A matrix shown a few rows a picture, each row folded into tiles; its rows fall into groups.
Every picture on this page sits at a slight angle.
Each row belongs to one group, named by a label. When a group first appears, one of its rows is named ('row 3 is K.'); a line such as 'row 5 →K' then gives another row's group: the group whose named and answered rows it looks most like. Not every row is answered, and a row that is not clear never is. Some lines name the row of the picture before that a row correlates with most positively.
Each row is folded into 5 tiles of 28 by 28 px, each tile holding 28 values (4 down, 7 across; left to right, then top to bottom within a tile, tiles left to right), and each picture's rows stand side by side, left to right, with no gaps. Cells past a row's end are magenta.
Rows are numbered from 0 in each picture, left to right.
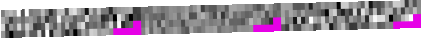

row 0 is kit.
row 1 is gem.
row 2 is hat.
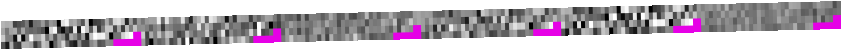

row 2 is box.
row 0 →hat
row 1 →kit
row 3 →hat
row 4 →hat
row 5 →kit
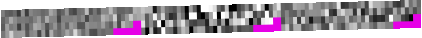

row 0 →box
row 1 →hat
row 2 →gem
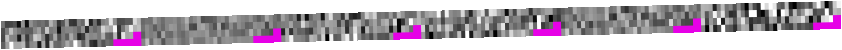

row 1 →gem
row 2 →box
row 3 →kit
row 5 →hat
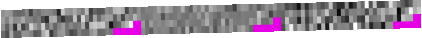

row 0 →hat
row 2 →box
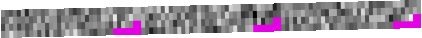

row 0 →box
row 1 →kit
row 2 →hat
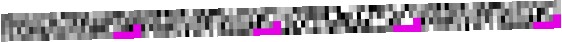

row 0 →gem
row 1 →box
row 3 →box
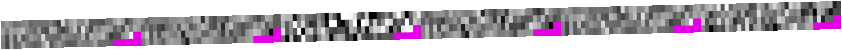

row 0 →hat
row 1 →gem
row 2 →hat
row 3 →gem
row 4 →hat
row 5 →kit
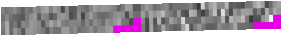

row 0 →gem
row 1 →hat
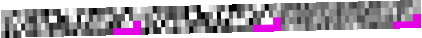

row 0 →hat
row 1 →hat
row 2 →box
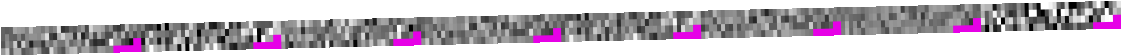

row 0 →gem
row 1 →box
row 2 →kit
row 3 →gem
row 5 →gem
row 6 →gem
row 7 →hat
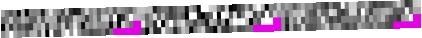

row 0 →box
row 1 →hat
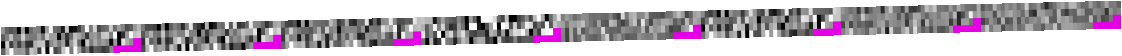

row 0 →box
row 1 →box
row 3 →hat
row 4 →hat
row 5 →box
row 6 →box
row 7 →gem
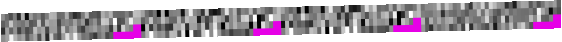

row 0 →box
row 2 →box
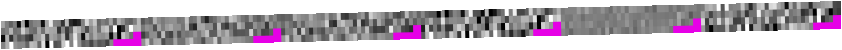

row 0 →box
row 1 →gem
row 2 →gem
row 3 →box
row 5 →kit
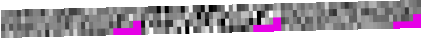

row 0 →box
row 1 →box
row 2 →gem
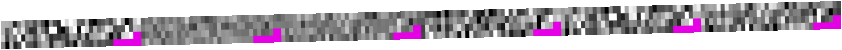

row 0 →hat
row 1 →gem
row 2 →kit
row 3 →box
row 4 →hat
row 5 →kit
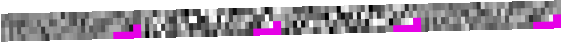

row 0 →gem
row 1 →hat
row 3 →hat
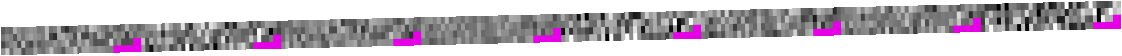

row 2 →gem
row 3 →kit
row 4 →box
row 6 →kit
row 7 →box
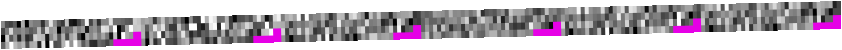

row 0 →box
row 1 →hat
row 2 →kit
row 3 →gem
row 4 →kit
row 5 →kit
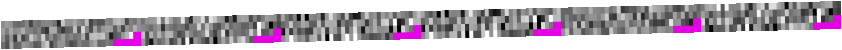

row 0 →hat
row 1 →kit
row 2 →box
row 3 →box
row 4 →gem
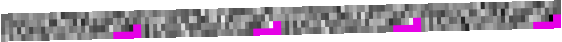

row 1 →hat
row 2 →hat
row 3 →gem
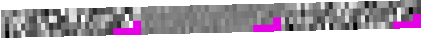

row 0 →hat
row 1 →kit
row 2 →kit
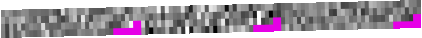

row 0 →hat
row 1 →kit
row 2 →gem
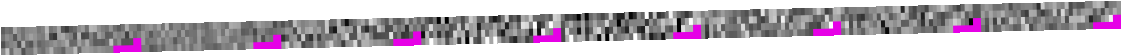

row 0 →gem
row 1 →kit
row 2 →gem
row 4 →box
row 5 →hat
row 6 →gem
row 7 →hat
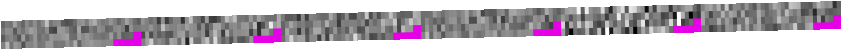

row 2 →box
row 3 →gem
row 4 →kit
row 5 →kit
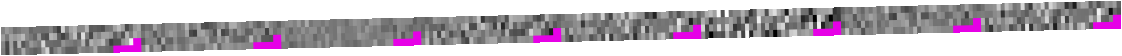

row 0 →hat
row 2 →kit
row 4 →kit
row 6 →gem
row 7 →kit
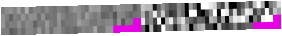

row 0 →kit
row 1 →hat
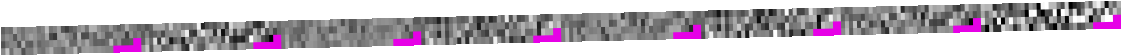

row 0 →gem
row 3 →box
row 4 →gem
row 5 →box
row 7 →hat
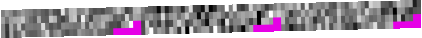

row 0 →hat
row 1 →box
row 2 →kit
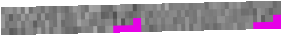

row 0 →kit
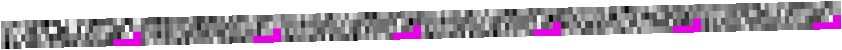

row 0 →hat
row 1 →box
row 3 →kit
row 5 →hat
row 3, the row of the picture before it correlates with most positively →1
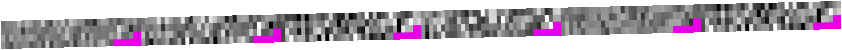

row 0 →kit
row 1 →kit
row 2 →box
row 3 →hat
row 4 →gem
